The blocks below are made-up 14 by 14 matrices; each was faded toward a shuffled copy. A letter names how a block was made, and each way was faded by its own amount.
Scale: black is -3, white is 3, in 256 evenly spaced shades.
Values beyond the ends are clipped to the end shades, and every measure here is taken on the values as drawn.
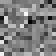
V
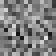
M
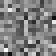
V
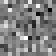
V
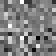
V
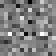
V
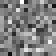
M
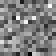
M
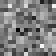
M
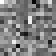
M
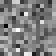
M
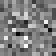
V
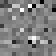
V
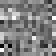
V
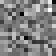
M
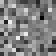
V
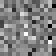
V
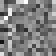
M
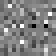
V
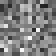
V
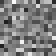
M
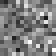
M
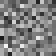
M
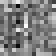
V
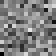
M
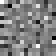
V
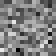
M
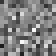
M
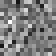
M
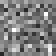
M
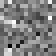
M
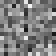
M
